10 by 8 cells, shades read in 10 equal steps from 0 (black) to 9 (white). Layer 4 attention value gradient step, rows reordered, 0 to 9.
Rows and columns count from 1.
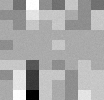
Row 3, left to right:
6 5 7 6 7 5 5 7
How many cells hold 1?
0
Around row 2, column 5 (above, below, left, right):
4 7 7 6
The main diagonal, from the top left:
6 5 7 6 7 6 7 7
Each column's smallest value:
5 4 0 5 4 5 5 4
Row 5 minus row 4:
-1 0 0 0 1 0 0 0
